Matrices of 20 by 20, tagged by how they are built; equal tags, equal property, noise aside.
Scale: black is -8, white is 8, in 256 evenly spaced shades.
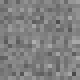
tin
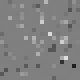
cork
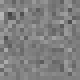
tin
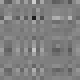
tin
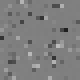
cork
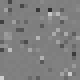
cork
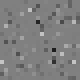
cork
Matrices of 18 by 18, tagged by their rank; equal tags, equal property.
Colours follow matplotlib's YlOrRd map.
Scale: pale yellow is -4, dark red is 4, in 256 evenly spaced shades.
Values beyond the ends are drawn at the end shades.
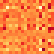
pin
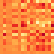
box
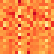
pin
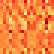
pin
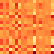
box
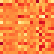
pin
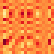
box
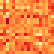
pin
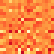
pin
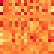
pin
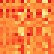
pin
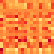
pin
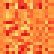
pin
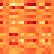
box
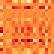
box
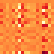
box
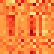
pin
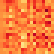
pin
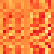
box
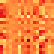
pin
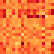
pin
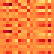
box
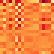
box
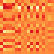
box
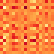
box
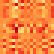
box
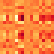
box
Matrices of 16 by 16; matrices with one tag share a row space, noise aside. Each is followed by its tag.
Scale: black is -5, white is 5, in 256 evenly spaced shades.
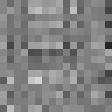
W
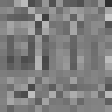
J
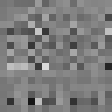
J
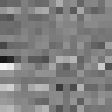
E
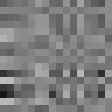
E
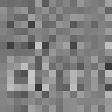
J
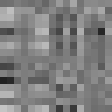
E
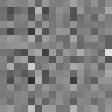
J
